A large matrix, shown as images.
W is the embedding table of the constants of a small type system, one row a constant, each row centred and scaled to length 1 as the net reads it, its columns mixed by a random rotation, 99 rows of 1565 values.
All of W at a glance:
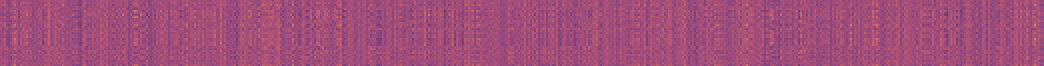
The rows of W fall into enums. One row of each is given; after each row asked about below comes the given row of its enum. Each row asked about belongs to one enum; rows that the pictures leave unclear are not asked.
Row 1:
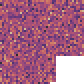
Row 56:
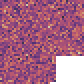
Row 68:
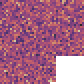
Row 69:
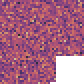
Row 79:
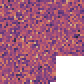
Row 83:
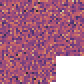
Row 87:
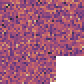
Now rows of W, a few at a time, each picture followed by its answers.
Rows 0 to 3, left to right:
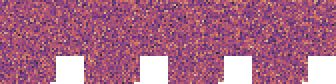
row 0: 69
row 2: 87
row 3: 68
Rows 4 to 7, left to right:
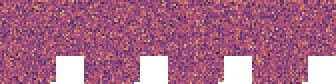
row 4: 83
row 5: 69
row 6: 87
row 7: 1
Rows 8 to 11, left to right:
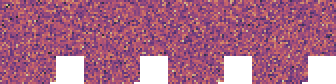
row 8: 87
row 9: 69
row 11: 79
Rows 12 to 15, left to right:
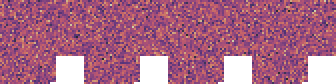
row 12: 79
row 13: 56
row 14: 69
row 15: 83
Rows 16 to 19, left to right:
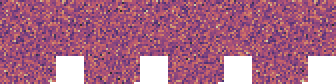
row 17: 83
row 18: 56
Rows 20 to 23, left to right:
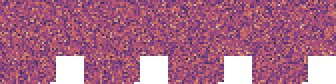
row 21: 69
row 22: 56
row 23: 56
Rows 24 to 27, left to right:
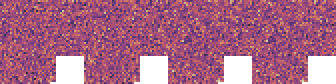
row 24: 83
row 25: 1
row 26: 68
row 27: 68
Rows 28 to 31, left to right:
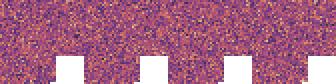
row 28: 79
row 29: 56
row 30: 69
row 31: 68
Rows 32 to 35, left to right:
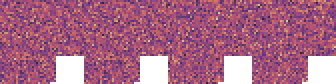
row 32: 69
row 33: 69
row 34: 1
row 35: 87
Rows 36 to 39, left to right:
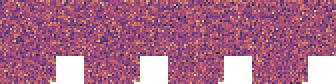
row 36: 68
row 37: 68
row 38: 87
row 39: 1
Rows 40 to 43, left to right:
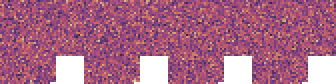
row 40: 79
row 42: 69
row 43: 69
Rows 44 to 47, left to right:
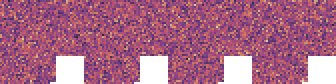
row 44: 79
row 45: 69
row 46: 56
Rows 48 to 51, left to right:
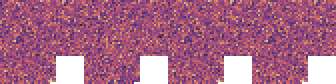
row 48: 68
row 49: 79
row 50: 68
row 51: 68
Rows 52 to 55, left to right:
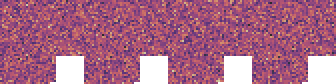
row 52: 56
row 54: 68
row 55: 69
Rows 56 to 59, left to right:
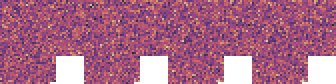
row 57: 87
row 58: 68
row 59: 68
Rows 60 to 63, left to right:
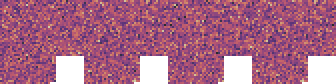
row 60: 56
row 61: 68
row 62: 87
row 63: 68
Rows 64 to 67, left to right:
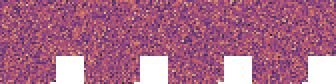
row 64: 56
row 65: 1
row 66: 68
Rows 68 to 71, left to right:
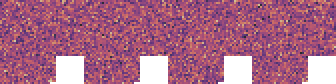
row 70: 79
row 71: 87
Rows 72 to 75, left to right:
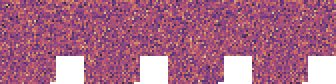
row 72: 87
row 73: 1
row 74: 79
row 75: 1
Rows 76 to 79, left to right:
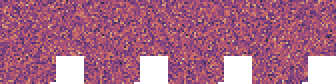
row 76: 56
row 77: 69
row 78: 69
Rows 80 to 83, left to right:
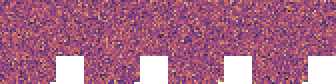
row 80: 69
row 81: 79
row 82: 68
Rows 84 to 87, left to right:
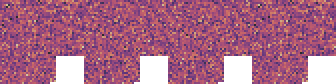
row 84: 87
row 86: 69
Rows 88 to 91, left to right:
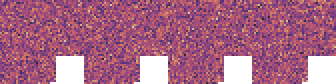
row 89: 56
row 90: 1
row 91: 87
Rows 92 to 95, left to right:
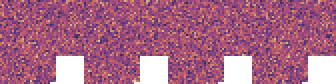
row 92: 79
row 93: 68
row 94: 69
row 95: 79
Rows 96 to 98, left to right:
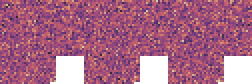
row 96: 87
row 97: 83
